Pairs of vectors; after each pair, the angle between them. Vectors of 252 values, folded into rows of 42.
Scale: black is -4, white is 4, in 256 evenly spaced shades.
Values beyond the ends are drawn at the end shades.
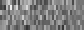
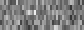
orthogonal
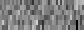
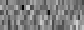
partly opposed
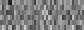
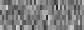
partly aligned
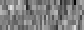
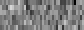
nearly parallel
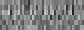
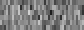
orthogonal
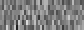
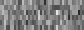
partly opposed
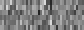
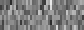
nearly opposite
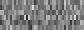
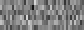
nearly opposite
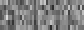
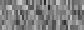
partly opposed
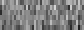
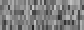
partly aligned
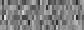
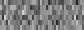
nearly parallel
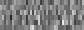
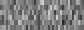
partly opposed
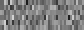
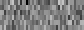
partly aligned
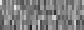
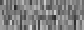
nearly opposite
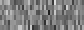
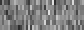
nearly opposite
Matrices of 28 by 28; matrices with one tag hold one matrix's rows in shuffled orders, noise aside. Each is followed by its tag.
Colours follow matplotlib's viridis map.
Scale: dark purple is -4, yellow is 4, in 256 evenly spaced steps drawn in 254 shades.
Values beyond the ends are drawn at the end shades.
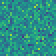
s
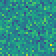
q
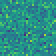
q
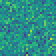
q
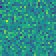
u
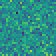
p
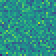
u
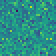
p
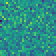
u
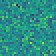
p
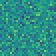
p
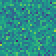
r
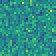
q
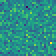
q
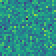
q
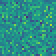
p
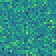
q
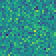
s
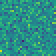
r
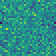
u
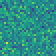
u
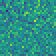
s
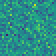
s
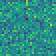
q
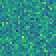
p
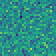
p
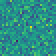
p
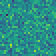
s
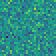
s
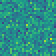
q
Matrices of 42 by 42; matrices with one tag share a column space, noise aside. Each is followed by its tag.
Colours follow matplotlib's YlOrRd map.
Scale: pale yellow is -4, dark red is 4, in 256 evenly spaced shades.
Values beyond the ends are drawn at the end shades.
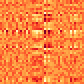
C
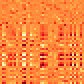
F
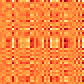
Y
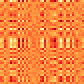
Y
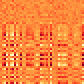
F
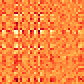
C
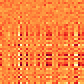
F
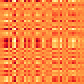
Y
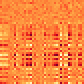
F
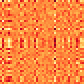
Y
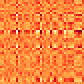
C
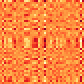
Y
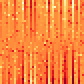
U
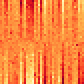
U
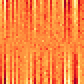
U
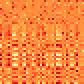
F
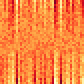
U
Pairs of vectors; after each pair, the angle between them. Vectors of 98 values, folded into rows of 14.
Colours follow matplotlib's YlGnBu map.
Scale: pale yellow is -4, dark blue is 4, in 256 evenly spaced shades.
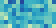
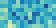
partly aligned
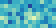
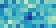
partly opposed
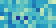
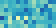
nearly opposite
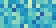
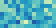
orthogonal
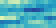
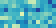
partly aligned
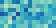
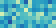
nearly opposite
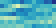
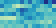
nearly parallel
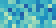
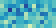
partly aligned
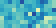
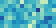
nearly opposite
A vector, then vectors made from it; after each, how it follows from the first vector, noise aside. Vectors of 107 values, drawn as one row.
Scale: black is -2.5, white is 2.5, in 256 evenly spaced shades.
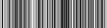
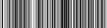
copied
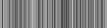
shrunk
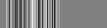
partly zeroed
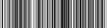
copied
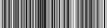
reversed
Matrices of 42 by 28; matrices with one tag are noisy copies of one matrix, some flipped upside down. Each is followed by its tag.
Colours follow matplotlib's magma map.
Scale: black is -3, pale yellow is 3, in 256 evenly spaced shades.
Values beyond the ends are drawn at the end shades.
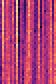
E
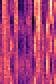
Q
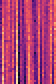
E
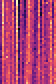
E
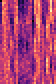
Q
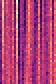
E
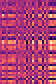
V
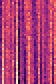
E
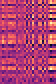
V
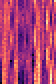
Q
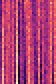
E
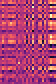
V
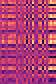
V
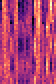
Q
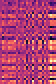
V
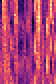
Q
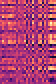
V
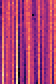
E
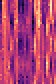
Q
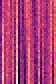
E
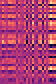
V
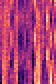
Q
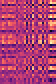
V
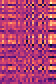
V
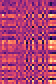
V
